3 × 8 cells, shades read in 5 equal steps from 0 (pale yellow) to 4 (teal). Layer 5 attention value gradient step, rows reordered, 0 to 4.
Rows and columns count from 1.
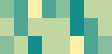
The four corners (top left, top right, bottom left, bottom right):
2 1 2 2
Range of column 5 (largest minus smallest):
1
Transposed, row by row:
2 1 2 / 3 3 1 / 0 1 4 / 3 1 1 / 2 1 1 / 4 4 0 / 1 3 3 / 1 1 2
